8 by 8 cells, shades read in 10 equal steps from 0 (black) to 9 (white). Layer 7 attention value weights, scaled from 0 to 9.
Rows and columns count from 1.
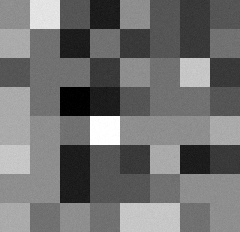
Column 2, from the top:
8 4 4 4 5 5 5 4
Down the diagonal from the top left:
5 4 4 1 5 6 5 5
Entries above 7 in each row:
1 0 0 0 1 0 0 0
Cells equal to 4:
14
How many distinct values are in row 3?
5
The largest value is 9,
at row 5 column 4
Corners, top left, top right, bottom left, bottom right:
5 3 6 5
